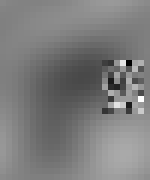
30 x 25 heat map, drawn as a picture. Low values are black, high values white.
The centre is the ninth with the lowest average. Values change most from cell to cell in the middle right. No regular stripes run through it. The top left is the calmest part. The ninth with the highest average is the bottom right. An odd patch, rougher than its surroundings, sits in the middle right.
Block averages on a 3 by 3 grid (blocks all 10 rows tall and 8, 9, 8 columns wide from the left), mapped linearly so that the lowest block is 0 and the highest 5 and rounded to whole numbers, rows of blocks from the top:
333 / 203 / 335
